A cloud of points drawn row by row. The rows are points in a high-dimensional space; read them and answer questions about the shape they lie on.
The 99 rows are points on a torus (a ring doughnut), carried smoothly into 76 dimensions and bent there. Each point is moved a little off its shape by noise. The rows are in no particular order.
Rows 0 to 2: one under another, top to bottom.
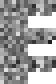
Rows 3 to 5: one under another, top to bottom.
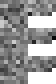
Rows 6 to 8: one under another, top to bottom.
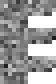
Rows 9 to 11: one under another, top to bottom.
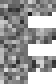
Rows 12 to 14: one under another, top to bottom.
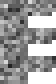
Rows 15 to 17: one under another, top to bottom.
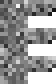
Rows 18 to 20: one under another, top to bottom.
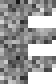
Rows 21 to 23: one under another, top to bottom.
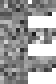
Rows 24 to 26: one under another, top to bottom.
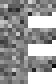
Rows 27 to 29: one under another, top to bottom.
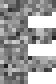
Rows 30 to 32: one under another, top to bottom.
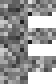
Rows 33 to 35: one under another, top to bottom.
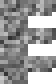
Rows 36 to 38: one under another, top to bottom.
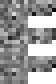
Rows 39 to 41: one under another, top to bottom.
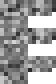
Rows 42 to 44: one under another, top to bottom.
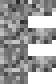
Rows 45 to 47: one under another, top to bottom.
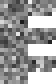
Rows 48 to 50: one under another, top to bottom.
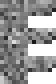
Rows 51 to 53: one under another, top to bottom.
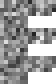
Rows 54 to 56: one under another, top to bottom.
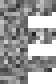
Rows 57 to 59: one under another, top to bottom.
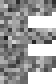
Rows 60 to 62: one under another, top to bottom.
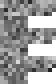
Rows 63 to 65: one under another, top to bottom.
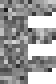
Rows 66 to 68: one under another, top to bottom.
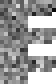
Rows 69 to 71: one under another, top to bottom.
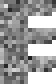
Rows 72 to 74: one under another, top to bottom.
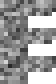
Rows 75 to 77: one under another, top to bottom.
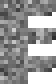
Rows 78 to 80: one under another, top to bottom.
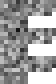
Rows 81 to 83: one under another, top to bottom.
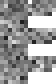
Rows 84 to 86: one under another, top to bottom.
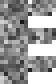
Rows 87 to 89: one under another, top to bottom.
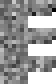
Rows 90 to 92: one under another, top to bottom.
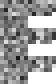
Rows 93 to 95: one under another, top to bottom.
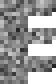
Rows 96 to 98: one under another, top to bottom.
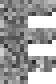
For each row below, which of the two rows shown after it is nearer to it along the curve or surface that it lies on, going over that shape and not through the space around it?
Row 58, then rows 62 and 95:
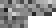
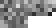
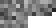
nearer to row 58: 62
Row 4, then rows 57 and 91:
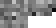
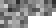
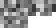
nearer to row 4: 91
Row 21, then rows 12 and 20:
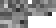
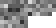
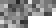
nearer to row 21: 20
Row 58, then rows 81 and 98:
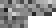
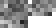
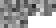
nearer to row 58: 98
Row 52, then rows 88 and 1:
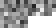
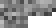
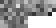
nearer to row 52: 88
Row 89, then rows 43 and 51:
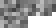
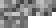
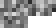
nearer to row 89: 43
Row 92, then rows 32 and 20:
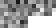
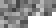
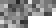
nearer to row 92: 20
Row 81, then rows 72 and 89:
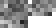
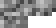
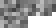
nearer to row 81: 89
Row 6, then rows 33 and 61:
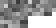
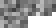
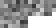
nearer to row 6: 61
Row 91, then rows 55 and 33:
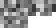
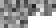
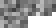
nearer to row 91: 55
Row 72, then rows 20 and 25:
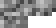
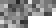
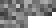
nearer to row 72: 25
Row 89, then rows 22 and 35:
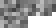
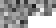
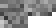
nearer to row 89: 22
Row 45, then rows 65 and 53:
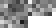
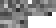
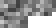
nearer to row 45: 65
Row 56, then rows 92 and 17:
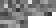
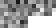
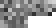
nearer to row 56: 92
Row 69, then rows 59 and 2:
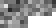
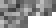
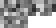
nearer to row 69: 59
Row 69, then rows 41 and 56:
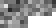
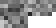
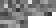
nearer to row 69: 41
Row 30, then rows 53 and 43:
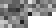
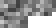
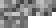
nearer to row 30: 53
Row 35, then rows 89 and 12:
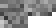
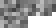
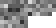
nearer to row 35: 12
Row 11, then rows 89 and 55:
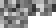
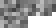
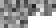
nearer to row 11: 55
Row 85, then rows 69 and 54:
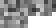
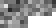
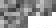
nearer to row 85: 69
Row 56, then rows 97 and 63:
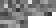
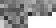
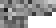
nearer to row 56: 97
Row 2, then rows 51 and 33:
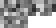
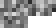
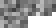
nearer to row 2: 51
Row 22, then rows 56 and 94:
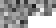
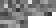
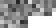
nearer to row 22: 94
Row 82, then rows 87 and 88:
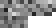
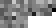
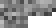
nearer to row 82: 87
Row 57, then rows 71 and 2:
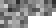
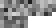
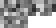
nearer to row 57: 2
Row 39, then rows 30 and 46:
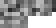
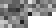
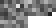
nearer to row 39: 30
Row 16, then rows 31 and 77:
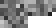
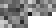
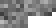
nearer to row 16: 31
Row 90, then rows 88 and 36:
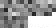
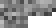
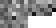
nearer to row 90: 36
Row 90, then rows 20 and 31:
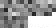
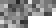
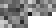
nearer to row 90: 31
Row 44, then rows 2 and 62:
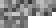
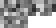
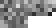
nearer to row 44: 2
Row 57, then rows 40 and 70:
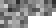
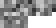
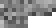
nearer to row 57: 40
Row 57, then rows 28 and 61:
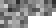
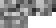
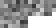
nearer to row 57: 28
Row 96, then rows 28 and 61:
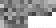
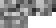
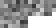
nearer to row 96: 28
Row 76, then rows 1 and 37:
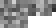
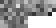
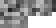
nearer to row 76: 37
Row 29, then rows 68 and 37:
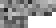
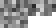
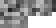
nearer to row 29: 37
